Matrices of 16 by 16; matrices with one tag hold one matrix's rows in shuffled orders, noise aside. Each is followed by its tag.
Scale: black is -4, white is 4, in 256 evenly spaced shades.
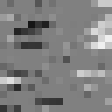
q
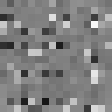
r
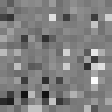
r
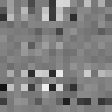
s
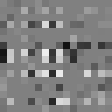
s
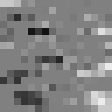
q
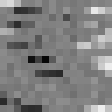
q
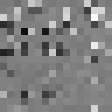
r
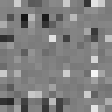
r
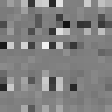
s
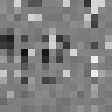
r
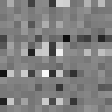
s
